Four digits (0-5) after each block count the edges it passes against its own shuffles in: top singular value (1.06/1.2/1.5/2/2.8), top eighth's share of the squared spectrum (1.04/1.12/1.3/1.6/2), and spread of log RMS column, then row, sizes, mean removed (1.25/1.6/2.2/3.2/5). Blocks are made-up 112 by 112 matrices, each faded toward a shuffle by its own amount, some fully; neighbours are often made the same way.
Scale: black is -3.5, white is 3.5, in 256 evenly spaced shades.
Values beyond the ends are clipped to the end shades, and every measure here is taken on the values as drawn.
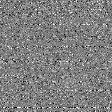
2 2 0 3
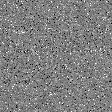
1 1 0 1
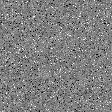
0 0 0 1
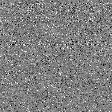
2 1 0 2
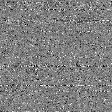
2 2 0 3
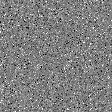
2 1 0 0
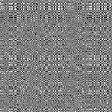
5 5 4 4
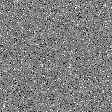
3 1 0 0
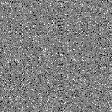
4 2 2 1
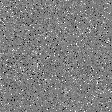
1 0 0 0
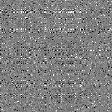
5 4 2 3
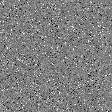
0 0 1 0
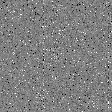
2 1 1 0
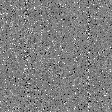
2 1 2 0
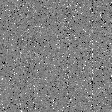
2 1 1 0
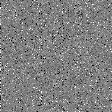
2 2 2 0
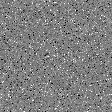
0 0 0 0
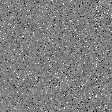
1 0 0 0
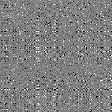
5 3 2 3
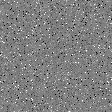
0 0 0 0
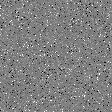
0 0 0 0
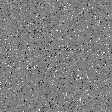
1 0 0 0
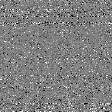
3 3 1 3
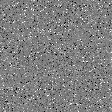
2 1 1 1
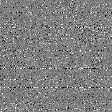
3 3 1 3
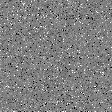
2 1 0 1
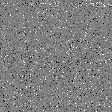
1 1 0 1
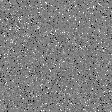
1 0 0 0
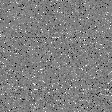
2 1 0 1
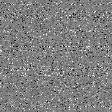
3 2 1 2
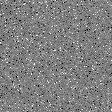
0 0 0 0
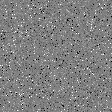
0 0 0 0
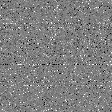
2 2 0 2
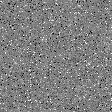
2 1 0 0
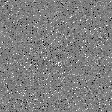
3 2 1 0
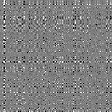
5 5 4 4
